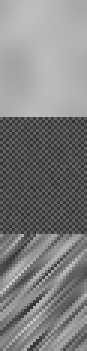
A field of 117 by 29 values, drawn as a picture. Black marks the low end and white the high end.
The table splits into 3 rows of 1 panel. Panel 1,1: high, smooth, faint in contrast. Panel 2,1: low, checkered. Panel 3,1: middling, slanting up to the right, strong in contrast.
